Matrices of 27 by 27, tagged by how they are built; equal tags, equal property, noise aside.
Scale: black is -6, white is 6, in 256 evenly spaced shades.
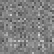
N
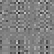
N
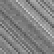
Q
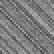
Q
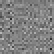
N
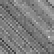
Q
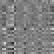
N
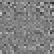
N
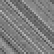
Q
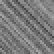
Q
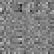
N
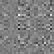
N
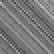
Q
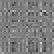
N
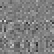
N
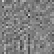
N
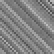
Q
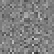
N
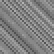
Q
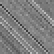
Q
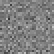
N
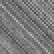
Q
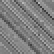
Q
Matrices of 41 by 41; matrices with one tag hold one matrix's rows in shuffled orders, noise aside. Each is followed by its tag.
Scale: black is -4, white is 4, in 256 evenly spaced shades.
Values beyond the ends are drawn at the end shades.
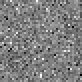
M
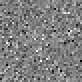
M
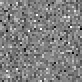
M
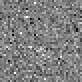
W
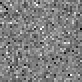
M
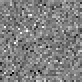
W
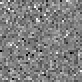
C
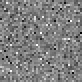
M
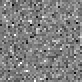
W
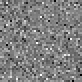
M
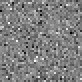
C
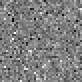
W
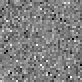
M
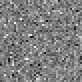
W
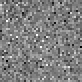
M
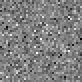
M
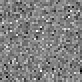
M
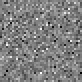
M
